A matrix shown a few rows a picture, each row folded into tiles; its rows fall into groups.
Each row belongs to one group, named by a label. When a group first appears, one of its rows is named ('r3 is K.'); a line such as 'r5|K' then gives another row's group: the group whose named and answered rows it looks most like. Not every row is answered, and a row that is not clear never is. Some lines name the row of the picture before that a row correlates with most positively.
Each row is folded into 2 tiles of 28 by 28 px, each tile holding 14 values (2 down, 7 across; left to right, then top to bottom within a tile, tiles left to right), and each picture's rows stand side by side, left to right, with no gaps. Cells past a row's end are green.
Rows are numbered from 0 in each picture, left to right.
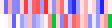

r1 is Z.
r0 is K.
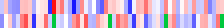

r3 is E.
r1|Z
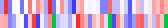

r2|K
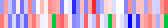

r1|K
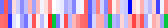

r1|Z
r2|Z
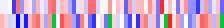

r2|E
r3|E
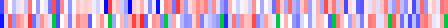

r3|K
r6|E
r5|K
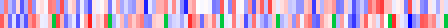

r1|E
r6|K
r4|K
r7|E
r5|Z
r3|Z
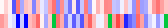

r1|E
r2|K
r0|E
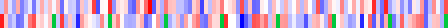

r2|K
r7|Z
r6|E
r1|K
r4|E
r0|E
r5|E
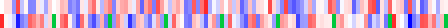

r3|K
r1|K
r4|K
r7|E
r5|E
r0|E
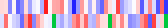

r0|K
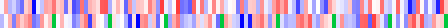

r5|Z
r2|E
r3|K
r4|E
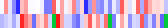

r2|K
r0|Z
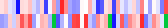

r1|Z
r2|Z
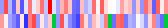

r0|E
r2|K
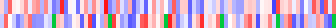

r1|E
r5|K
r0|K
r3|E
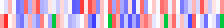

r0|K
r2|E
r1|K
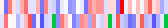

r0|K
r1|K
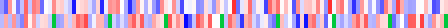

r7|Z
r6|Z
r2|Z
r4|K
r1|Z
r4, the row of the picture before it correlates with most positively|0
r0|K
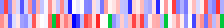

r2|Z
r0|E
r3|E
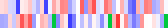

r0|Z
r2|K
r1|K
